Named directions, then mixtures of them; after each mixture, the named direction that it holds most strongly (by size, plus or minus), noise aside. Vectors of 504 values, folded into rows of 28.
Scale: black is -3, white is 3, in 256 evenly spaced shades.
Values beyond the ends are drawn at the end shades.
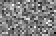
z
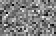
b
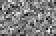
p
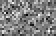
p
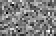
p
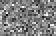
b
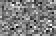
z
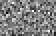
p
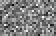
b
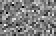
b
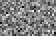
b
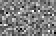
b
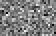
b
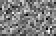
p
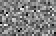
b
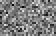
b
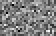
b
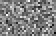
z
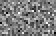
z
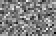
z
